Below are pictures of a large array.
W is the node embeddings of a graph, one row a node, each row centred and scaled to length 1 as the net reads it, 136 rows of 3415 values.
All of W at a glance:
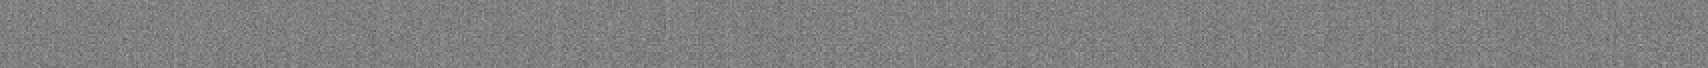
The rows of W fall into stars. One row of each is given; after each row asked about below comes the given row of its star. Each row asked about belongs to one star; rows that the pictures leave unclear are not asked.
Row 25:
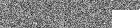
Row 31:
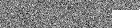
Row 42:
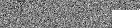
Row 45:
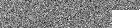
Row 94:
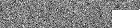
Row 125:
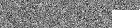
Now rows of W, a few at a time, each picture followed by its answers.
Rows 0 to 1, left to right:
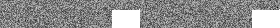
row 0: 45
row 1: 42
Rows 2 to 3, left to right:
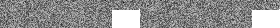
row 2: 31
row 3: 31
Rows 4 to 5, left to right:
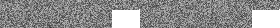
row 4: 31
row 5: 94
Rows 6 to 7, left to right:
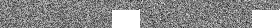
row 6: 94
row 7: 125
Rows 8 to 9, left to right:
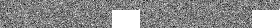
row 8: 94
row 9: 125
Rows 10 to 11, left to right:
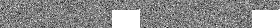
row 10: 31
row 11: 25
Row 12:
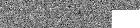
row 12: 45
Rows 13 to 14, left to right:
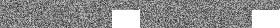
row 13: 42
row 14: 45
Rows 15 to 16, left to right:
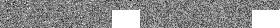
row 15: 94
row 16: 45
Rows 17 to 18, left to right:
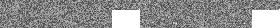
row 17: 31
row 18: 25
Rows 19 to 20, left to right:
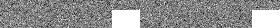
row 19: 45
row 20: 94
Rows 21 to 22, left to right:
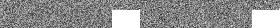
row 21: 42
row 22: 125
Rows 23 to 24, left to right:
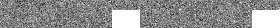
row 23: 42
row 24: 25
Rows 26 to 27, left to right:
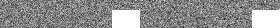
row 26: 125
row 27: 125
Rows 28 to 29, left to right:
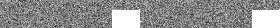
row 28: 42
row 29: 25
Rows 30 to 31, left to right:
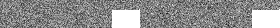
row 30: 25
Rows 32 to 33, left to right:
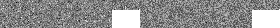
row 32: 25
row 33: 94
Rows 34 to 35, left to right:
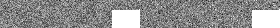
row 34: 45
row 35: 31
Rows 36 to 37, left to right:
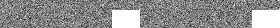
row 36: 125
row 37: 45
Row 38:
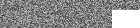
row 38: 42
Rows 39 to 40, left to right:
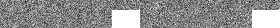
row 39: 45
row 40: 31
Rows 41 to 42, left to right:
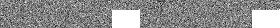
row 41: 42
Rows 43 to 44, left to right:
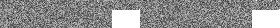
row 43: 125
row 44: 31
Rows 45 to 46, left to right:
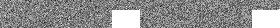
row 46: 42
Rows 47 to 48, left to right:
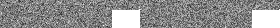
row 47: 42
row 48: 25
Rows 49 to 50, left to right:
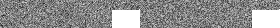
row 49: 42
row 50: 42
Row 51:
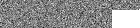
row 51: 125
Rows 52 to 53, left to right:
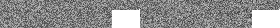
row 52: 45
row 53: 45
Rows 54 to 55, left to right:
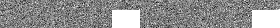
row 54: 42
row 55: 25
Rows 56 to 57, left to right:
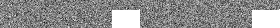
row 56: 45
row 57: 42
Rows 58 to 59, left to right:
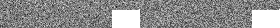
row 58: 42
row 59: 45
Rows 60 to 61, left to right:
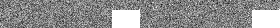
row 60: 94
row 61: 31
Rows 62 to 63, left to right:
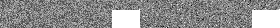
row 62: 31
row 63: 25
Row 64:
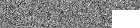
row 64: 42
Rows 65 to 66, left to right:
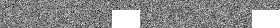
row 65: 94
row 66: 94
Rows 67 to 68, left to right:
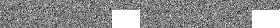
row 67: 42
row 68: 45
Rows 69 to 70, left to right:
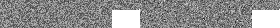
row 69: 125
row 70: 125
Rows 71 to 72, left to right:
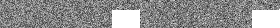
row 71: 45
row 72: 125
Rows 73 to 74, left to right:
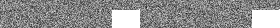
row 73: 125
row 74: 94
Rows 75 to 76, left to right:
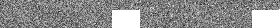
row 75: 94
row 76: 31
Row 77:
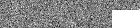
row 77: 31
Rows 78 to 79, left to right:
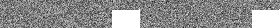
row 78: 31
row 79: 125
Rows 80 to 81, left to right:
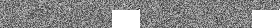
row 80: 94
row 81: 31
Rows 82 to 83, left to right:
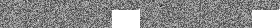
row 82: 45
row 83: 31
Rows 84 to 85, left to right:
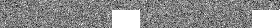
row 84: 94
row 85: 94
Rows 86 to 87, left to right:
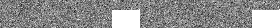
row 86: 31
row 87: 42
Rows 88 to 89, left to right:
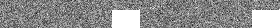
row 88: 125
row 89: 31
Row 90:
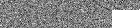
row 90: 125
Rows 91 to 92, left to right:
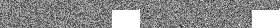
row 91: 25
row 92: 45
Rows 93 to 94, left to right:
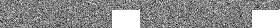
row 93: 94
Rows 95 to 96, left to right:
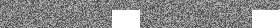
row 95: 94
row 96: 42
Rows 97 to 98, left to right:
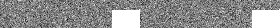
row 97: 45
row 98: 125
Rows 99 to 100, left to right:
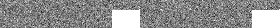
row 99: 42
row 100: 45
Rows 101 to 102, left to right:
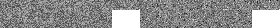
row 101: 94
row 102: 94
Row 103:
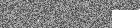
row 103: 42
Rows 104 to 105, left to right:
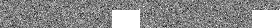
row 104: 125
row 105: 25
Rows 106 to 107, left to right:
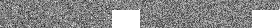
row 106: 31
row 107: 31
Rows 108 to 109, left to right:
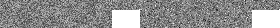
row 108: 31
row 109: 25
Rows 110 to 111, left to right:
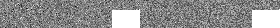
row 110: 25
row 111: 25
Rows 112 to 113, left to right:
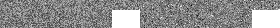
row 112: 94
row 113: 25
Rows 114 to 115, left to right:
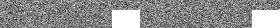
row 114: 42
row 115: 45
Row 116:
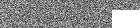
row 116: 125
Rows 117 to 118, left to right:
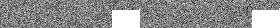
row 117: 25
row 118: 45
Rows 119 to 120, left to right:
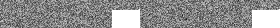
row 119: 25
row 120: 94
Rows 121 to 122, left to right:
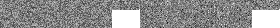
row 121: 125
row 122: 94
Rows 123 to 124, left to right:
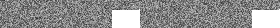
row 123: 31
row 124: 31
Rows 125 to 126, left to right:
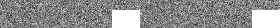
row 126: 42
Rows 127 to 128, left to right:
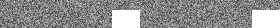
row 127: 42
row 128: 125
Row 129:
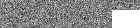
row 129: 125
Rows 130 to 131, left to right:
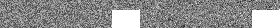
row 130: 125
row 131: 31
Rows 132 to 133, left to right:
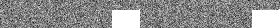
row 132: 125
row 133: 94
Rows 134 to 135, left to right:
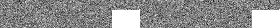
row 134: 42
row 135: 45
